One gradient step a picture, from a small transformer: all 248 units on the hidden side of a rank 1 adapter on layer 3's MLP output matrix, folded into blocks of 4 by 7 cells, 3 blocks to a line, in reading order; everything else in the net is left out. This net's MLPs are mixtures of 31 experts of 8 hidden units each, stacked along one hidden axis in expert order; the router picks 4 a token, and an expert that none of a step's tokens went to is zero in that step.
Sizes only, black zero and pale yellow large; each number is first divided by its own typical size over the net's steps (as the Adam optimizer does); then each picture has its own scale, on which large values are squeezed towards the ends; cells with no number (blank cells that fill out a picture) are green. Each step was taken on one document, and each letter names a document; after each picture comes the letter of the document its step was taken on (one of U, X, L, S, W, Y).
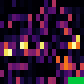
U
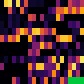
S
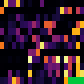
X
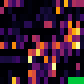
X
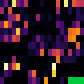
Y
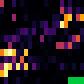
U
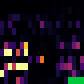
U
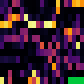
Y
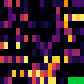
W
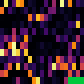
U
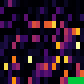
X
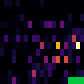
X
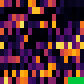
W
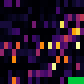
X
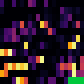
U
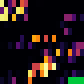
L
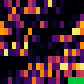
W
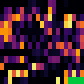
W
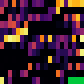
S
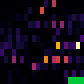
X
